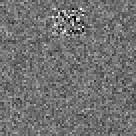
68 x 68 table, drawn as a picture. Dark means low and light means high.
Odd patch: rougher, in the top middle. Mirror symmetry: none. Slope: none. Odd rows or columns: none. Histogram: heavy tails on both sides. Grain: fine. Roughest part: top middle.
